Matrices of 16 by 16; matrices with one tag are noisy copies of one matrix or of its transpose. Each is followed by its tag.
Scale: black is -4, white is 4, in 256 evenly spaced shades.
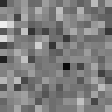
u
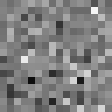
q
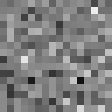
q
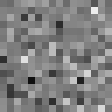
q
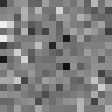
u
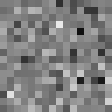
q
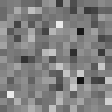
q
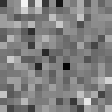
u
